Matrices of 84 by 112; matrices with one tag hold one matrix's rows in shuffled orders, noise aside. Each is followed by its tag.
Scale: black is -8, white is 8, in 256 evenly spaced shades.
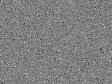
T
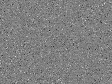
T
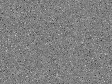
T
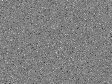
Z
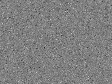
Z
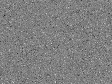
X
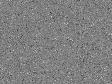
X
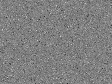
Z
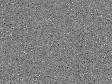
X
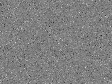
T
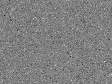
X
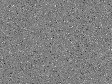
X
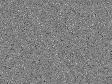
Z
